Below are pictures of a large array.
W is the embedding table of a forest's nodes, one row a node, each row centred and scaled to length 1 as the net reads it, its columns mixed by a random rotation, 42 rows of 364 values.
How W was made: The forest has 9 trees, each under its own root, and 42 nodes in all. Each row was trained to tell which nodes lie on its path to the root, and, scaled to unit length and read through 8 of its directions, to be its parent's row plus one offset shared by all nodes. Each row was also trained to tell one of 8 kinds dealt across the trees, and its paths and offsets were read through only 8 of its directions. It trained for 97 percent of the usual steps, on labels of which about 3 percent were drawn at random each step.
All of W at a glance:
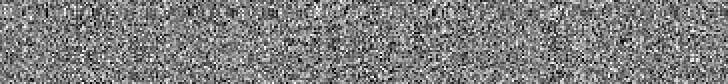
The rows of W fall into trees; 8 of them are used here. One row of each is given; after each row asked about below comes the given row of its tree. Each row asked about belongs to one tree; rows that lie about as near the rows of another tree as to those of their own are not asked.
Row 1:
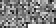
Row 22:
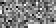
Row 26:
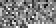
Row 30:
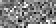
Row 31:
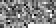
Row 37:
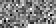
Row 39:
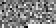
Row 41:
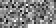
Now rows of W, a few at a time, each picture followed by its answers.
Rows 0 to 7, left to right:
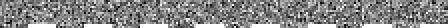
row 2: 39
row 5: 31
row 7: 31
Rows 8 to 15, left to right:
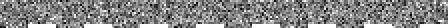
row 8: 1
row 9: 31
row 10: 39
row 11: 22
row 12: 30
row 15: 39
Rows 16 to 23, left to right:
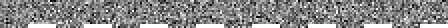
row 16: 41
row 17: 31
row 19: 41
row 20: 30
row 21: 1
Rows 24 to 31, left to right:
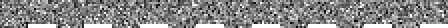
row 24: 1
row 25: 30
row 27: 41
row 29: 41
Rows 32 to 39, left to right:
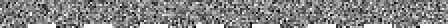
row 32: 39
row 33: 37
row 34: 41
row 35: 31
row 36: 1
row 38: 1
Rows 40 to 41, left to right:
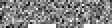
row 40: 22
